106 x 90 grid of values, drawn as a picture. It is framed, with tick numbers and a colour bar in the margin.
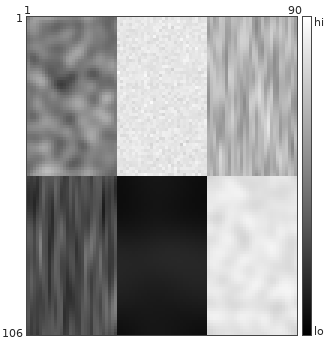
It is made of 2 by 3 panels. Panel 1,1: middling, blotchy. Panel 1,2: very high, fine-grained, faint in contrast. Panel 1,3: high, streaked downward. Panel 2,1: low, streaked downward. Panel 2,2: very low, smooth, faint in contrast. Panel 2,3: very high, blotchy, faint in contrast.
